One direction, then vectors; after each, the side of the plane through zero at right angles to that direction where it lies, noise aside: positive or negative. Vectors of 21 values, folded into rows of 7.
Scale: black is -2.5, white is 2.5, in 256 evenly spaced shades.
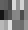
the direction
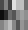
positive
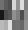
positive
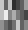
negative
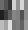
positive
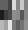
positive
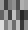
positive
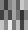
positive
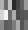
negative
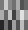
negative
